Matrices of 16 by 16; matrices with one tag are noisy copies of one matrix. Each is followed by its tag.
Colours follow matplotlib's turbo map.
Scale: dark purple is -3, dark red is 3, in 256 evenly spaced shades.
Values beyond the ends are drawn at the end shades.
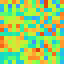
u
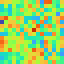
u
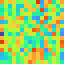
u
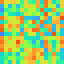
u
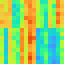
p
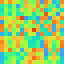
u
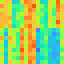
p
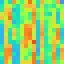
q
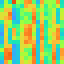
q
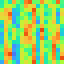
q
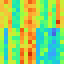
p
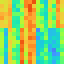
p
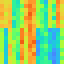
p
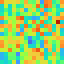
u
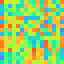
u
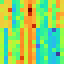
p
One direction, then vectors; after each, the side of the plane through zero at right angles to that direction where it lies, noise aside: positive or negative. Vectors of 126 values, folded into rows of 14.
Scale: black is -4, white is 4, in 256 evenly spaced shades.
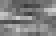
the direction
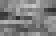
negative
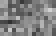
positive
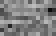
negative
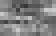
positive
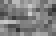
negative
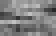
negative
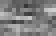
positive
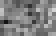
positive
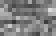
positive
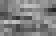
negative
